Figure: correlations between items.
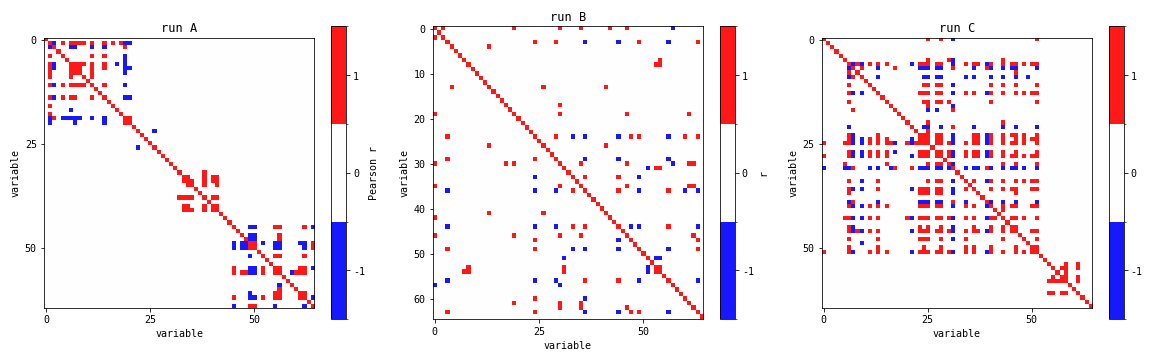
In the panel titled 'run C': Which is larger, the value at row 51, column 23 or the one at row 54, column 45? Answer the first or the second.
the first
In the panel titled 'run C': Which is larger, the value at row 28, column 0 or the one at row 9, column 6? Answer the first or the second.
the first
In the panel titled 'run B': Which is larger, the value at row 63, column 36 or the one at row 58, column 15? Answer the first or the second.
the second
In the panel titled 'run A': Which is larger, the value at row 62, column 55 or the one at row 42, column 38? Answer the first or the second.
the first
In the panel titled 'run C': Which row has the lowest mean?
31
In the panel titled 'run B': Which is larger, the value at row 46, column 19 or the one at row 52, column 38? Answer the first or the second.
the first
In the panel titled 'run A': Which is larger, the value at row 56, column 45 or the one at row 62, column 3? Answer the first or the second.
the first
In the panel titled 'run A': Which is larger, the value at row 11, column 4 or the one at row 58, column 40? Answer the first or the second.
the first
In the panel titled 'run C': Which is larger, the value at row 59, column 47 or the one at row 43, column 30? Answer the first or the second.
the second
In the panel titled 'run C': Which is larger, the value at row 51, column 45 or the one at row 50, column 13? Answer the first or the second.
the second
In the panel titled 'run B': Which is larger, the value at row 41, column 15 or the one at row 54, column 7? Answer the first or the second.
the second
